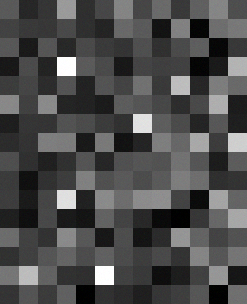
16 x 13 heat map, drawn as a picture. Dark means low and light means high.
The values are skewed, with a long tail toward high values. Neither half mirrors the other. The top middle is the calmest part. On average the colour sits 30% of the way up the scale. The bottom middle is the ninth with the lowest average.
